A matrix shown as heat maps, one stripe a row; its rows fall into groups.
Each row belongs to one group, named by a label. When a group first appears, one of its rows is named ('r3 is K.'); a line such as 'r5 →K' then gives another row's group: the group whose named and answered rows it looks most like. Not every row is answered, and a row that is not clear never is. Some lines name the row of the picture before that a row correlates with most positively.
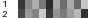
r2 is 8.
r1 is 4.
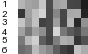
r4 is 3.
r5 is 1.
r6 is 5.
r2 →8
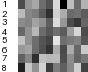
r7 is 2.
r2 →3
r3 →3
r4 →8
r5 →3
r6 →4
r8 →8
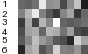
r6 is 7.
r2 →1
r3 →2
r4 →7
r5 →5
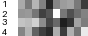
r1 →1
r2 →3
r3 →5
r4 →4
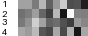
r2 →4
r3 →5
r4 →4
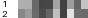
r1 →4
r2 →4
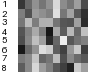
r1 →7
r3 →8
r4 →4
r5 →1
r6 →8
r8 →5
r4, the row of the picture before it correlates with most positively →1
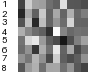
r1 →1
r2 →2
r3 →2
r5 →5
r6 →2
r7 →3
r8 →7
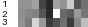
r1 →4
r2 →3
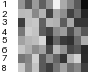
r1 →7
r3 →7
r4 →1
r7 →8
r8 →1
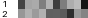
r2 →5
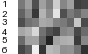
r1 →2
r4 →1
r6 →7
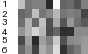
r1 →3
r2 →7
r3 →2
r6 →2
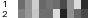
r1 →8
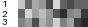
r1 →3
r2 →8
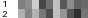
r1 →7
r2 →3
